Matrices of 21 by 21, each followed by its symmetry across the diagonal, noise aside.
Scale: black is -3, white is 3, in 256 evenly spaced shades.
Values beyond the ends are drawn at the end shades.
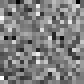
antisymmetric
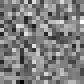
antisymmetric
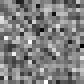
antisymmetric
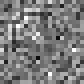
symmetric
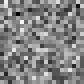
neither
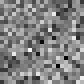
symmetric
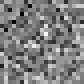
symmetric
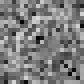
symmetric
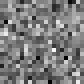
neither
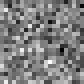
antisymmetric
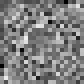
symmetric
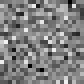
neither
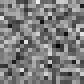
neither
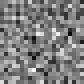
antisymmetric
